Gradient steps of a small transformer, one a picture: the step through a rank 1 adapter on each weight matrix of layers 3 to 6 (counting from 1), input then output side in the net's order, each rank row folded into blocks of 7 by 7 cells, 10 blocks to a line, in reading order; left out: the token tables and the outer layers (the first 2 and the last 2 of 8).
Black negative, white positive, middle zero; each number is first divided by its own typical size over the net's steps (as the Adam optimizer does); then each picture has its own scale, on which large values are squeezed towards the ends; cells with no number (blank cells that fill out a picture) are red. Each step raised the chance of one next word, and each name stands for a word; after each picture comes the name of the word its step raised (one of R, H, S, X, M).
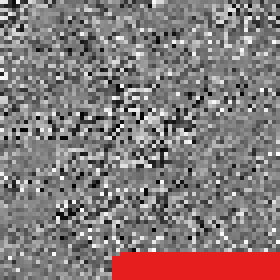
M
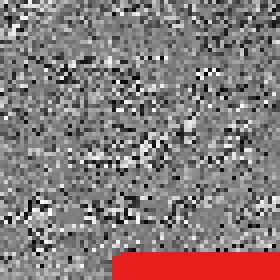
M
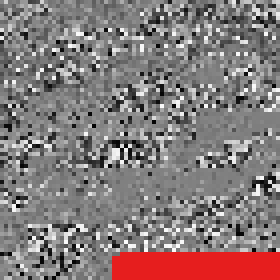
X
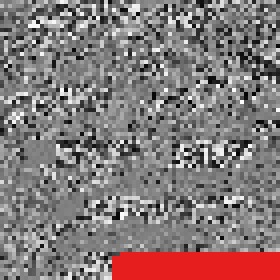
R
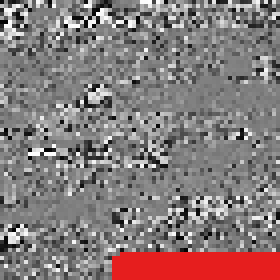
M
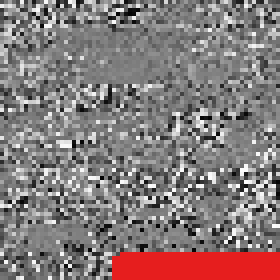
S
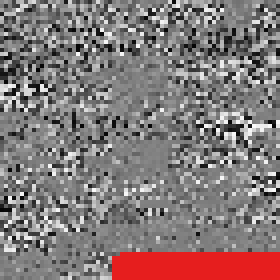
R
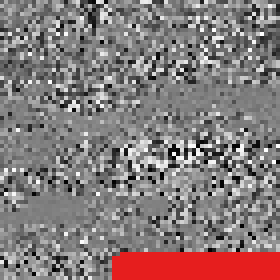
X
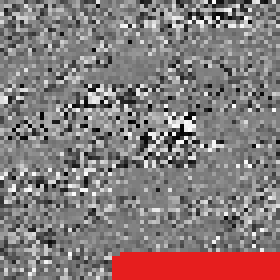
M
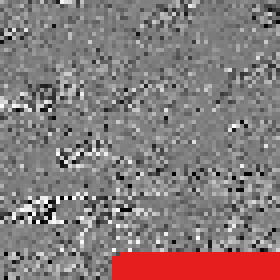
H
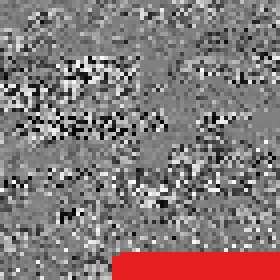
R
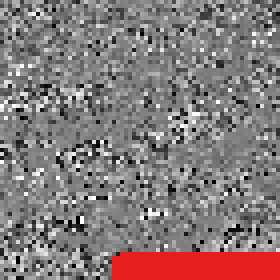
H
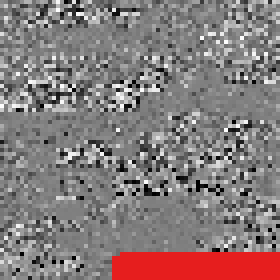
H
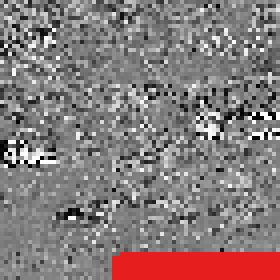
X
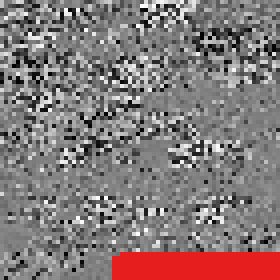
R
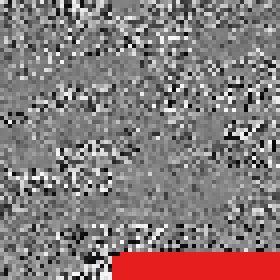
R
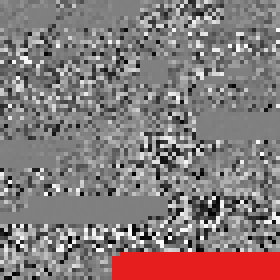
X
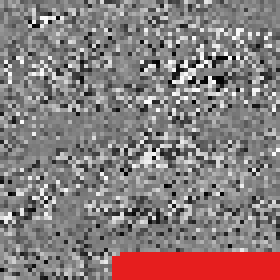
X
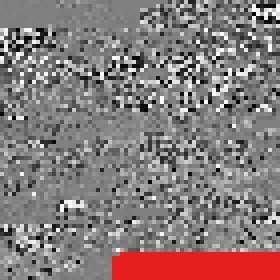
X
